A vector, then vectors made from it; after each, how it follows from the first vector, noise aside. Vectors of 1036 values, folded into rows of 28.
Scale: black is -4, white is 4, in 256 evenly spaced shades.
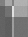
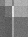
copied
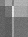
copied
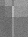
shrunk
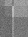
shrunk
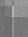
shrunk
